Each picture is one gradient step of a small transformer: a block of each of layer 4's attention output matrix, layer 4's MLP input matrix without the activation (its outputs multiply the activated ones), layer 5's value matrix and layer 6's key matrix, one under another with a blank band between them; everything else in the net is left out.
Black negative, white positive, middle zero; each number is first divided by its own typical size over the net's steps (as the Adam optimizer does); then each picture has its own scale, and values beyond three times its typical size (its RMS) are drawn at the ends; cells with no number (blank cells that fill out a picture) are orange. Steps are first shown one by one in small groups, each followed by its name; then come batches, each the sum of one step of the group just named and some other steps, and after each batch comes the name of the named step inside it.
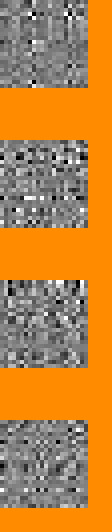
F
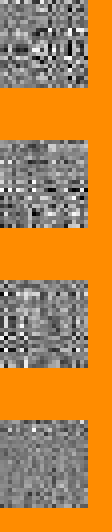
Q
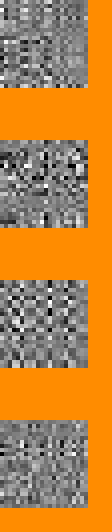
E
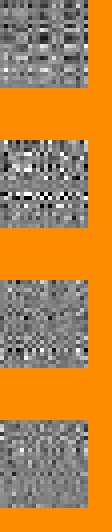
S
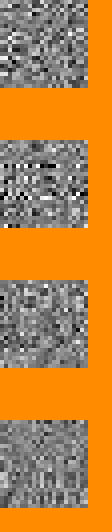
Q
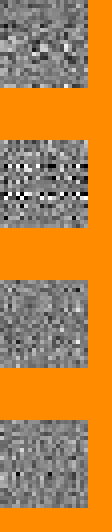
S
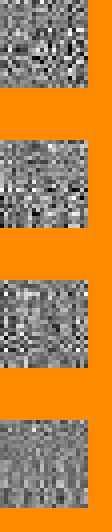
Q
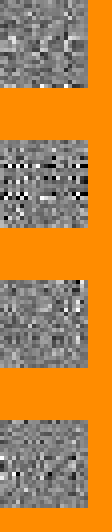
F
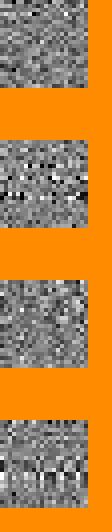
F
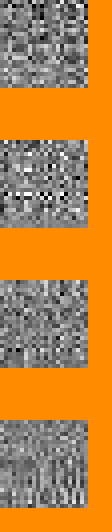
S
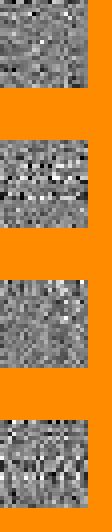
F
